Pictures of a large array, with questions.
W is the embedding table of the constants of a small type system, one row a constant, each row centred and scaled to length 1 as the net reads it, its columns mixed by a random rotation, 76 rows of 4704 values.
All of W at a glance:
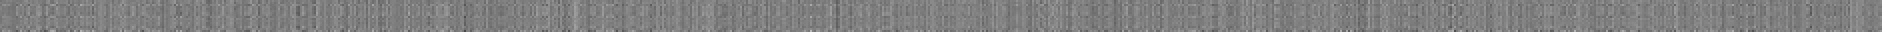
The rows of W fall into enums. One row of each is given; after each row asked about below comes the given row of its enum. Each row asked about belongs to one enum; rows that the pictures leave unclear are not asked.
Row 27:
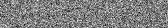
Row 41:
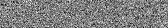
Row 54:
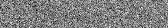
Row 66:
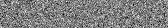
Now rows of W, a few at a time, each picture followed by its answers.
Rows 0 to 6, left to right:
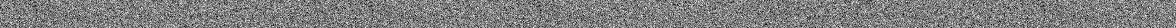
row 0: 54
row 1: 27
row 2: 54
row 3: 54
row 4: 41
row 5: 66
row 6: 54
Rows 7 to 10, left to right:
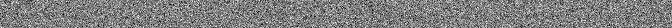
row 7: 66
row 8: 41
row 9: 54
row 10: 27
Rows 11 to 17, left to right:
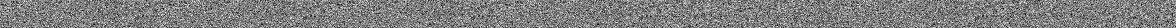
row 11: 41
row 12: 41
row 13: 41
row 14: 41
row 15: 27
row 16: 41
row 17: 66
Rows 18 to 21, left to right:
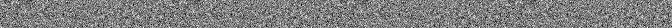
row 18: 66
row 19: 66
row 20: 66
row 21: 66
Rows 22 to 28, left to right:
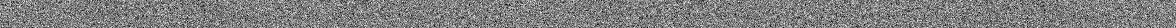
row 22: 41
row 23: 54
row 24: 66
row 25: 41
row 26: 66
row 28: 54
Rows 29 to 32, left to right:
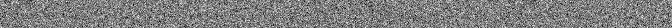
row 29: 66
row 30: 27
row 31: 54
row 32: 66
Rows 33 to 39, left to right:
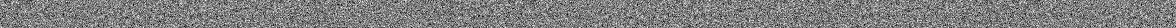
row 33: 66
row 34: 27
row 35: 41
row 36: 66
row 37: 27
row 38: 27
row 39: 66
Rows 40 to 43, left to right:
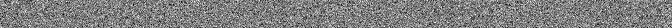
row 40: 66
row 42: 41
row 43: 41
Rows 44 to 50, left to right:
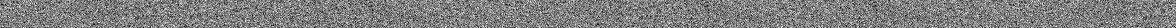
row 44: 41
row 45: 27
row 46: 54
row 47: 41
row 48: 54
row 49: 54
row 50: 41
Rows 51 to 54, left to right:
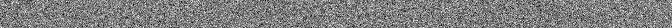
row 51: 66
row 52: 41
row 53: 27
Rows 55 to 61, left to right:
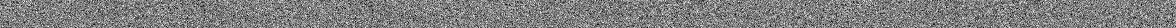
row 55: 41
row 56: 54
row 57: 54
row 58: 41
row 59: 66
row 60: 41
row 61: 66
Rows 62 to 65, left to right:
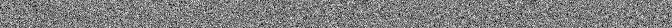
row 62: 54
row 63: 41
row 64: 66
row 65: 66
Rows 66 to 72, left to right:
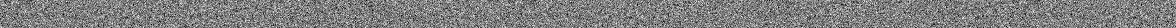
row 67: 27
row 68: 54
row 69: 66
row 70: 41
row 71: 41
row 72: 66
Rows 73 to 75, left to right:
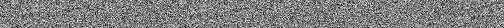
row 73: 27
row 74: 27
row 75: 41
